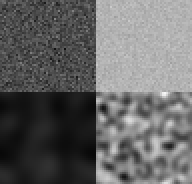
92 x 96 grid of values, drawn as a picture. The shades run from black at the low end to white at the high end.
It is made of 2 by 2 panels. Panel 1,1: low, fine-grained. Panel 1,2: high, fine-grained, faint in contrast. Panel 2,1: very low, smooth, faint in contrast. Panel 2,2: middling, blotchy, strong in contrast.
